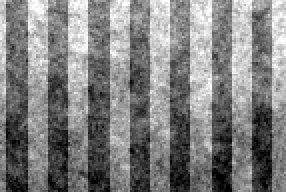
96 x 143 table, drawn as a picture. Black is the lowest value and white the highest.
On average the colour sits 50% of the way up the scale. There is an overall slope up to the top. Stripes running up and down repeat 7 times from left to right. The ninth with the highest average is the top right.
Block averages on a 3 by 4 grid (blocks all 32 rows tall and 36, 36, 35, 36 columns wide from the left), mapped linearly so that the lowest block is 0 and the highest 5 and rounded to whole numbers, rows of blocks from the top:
4 4 5 4 / 2 2 3 3 / 0 1 1 0
